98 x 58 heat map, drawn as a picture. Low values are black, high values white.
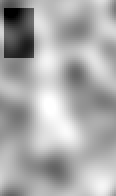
Most values sit high, with a long tail of low ones. Values change most from cell to cell in the top left. Neither half mirrors the other. The ninth with the lowest average is the top left. An odd patch, lower than its surroundings, sits in the top left. The ninth with the highest average is the centre.
